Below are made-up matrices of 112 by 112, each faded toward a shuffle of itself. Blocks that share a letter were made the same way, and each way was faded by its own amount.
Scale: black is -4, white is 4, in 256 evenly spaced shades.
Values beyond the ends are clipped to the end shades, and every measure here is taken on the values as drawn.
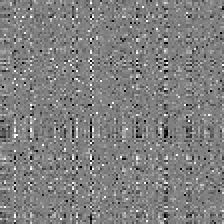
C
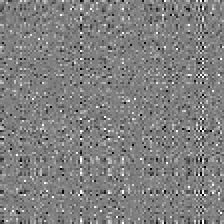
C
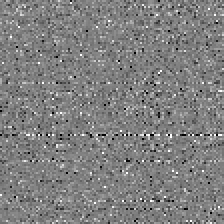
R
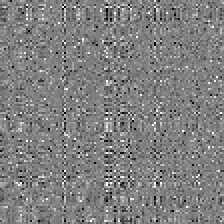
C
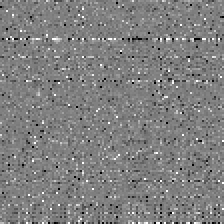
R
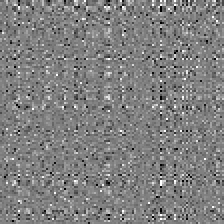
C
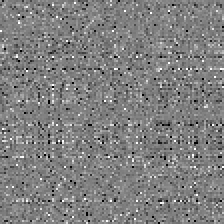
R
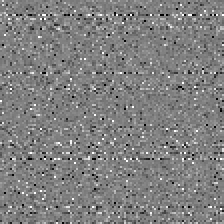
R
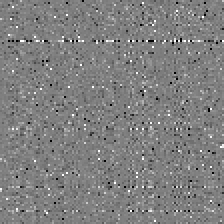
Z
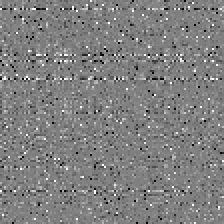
Z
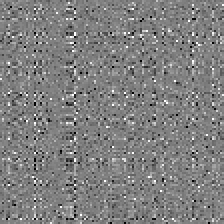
C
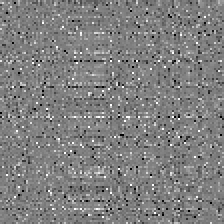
Z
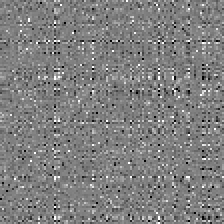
C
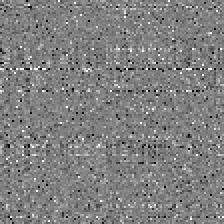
R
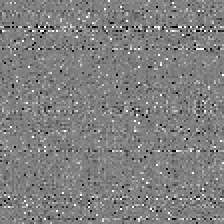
R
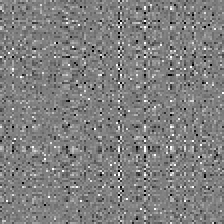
C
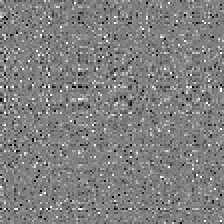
Z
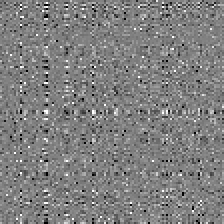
C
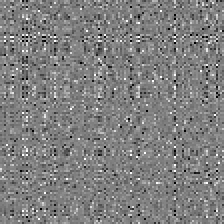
C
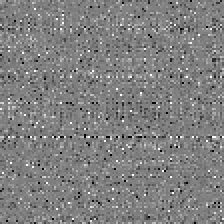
Z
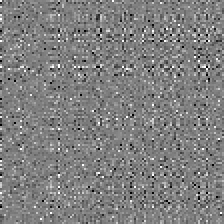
C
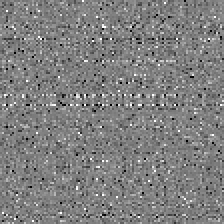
R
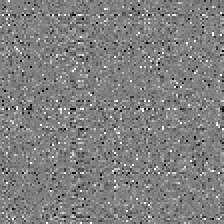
Z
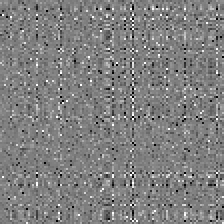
C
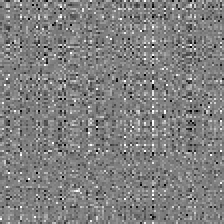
C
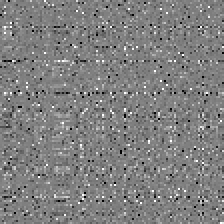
Z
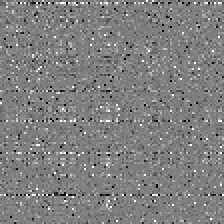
Z
